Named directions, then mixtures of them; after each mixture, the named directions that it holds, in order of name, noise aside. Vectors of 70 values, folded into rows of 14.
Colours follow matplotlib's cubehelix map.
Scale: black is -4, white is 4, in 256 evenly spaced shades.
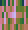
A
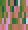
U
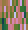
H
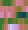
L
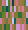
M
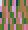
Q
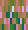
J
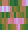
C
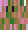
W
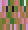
W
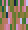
C, J, U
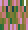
W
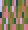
Q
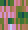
A, L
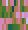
L, U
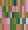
J, U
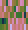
A, H, L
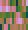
C, Q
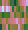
C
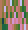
H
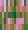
A, C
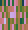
A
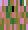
W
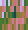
A, U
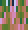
A, M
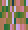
M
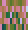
J
